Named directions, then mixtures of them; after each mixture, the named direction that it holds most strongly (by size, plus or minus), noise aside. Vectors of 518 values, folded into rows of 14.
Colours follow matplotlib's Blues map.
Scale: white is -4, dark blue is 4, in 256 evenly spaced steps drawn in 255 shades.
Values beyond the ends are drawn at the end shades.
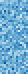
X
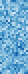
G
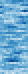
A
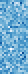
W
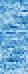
A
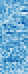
A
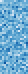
X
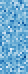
W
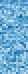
X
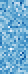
W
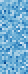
X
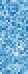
G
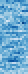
A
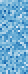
X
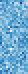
W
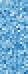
X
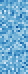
X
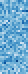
X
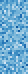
X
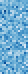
X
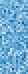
X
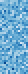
X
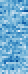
A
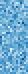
W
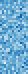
X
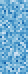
X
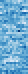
A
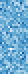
W
